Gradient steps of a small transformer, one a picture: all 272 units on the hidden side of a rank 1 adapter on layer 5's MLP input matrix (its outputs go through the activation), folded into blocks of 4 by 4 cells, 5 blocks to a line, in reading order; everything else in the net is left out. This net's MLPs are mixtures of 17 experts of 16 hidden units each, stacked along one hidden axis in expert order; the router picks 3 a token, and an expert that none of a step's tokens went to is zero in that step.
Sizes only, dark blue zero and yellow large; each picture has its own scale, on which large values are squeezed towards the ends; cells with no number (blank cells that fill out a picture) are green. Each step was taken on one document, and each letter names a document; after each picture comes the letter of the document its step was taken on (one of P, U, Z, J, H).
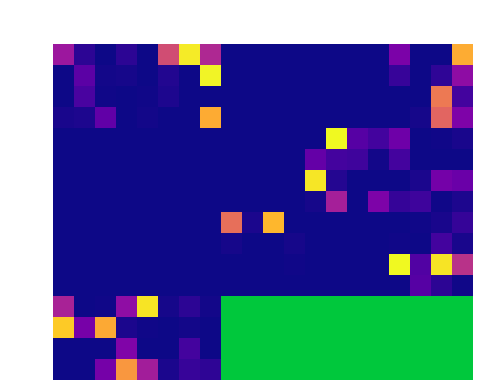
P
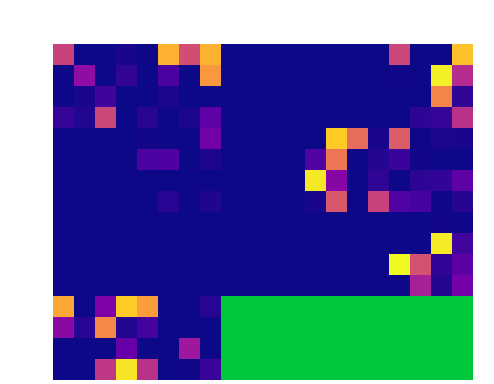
P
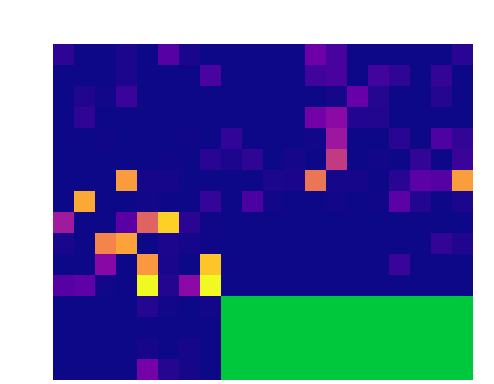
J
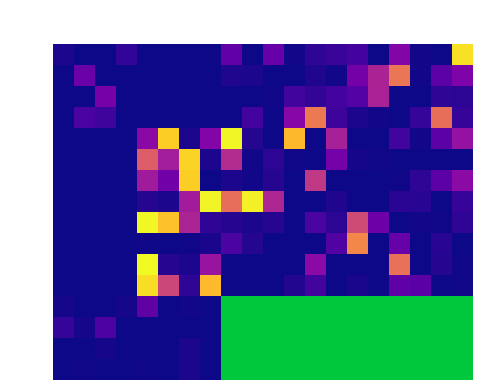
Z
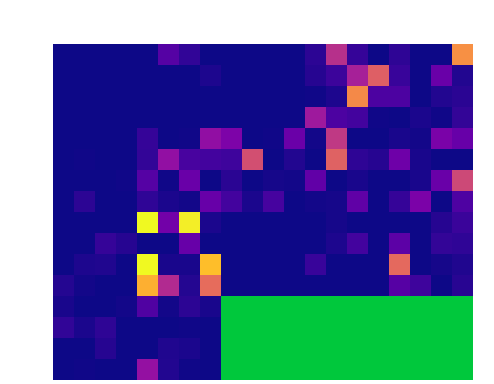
Z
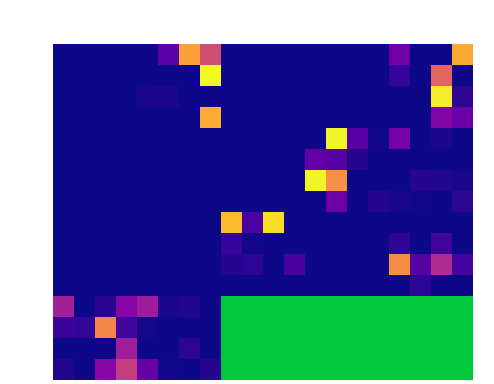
P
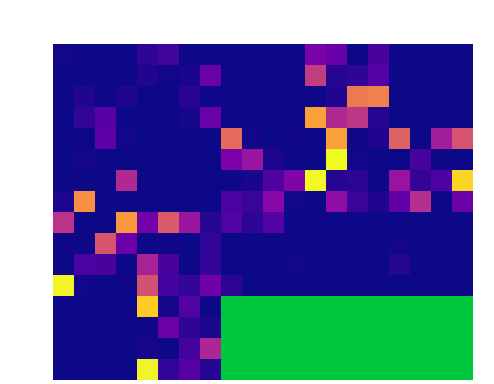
J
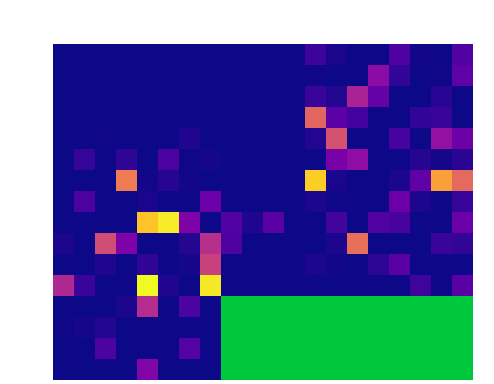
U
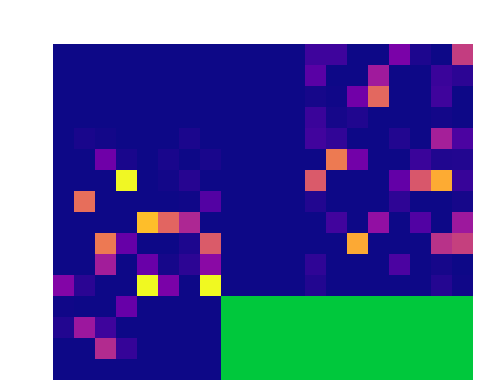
U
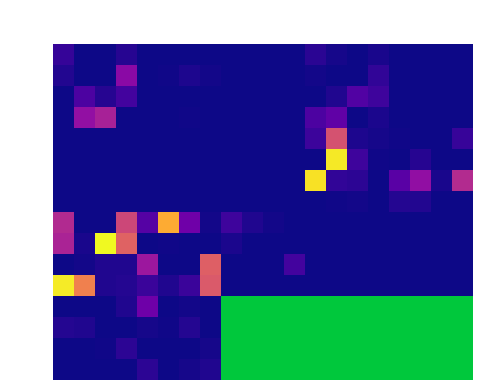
J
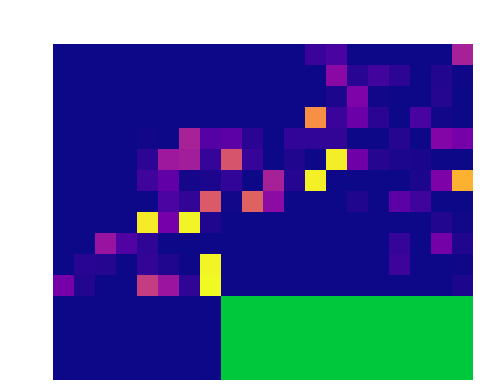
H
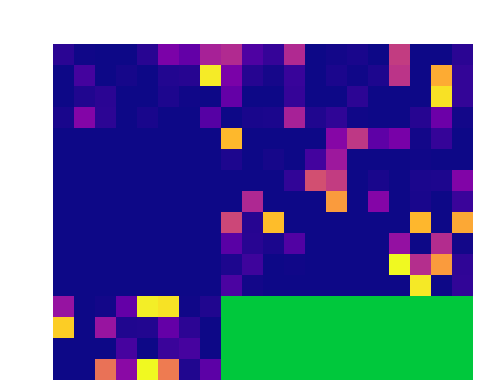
P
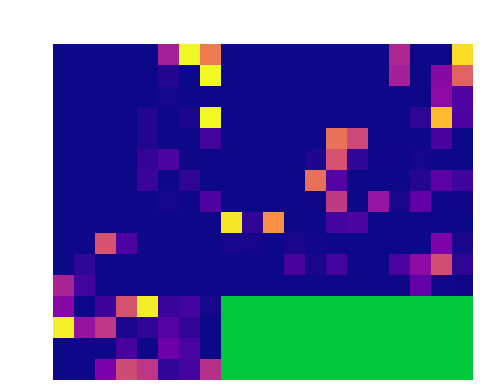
P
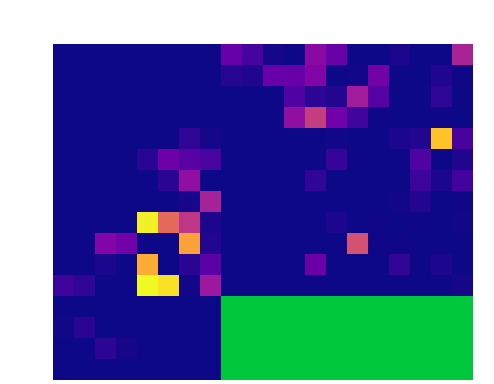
U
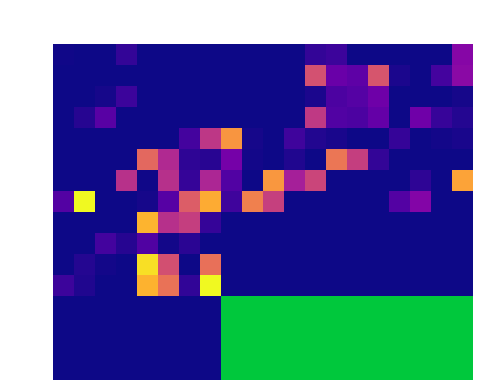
H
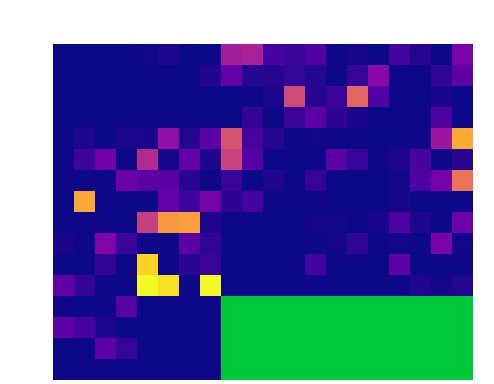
U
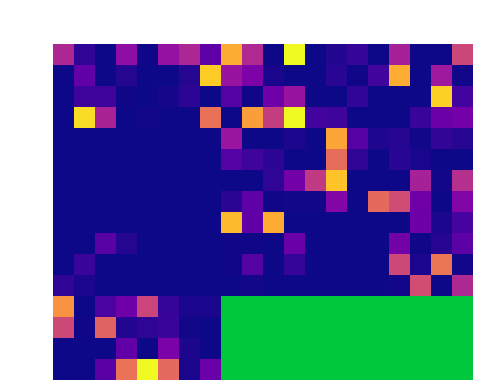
P
